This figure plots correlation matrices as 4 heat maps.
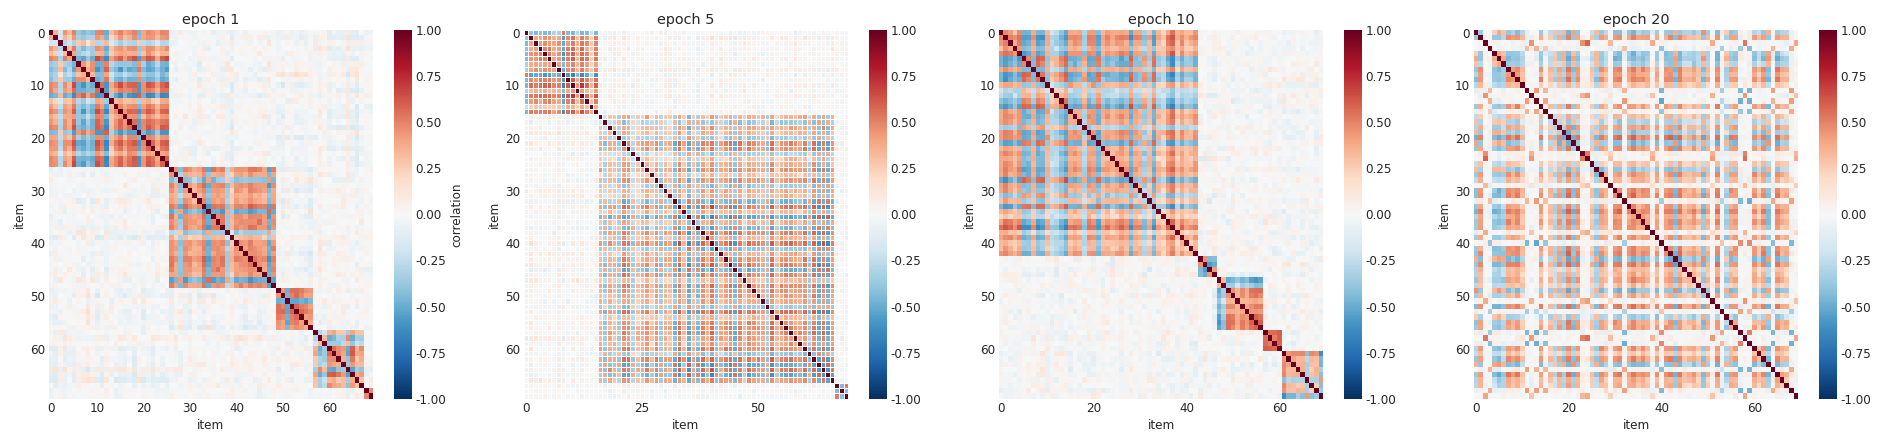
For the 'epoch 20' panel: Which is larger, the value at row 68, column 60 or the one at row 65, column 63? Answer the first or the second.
the first
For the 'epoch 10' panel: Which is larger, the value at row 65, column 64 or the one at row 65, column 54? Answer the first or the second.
the first
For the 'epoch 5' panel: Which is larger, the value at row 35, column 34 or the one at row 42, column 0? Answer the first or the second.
the second
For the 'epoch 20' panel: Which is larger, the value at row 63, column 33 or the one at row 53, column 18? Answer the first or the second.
the second
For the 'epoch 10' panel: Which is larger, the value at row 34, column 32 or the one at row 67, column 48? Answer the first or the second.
the first
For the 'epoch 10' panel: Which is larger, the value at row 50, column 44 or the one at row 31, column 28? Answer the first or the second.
the second
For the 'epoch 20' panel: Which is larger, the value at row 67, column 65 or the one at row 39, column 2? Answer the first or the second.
the first
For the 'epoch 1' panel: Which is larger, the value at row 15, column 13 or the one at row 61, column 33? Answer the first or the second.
the first
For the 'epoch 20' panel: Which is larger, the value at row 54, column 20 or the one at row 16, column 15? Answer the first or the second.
the second
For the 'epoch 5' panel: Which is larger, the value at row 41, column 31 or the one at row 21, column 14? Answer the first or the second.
the second
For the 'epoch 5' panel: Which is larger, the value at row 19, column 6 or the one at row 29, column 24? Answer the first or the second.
the first
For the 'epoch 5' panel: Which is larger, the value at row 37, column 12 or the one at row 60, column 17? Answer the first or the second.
the first
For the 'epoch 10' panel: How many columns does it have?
70
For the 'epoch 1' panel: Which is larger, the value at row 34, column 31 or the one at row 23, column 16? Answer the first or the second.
the second
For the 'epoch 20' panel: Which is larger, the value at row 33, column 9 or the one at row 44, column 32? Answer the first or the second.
the first
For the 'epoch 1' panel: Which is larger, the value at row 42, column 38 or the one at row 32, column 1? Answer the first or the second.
the second
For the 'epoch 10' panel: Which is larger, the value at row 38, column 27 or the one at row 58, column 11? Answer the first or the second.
the first
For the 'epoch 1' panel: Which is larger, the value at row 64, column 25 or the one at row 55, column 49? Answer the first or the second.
the second
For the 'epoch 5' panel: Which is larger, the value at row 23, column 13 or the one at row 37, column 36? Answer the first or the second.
the first
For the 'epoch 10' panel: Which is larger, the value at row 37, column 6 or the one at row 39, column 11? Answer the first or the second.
the second
